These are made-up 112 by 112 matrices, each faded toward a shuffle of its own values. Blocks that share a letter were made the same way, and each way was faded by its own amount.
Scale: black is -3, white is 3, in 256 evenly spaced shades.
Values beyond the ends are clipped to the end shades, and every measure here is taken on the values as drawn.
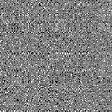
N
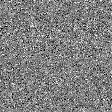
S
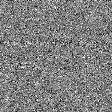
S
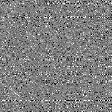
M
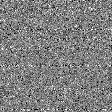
S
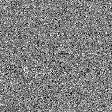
S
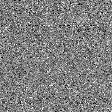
S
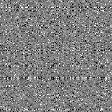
M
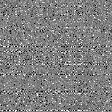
M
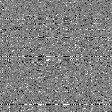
M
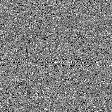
S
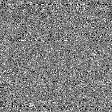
S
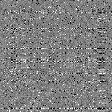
M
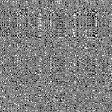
N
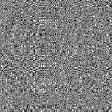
N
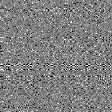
M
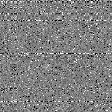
M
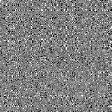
N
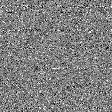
S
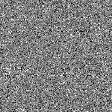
S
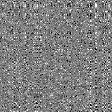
N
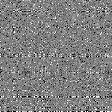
M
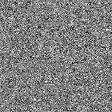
S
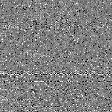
M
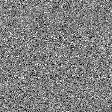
S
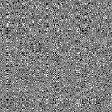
N
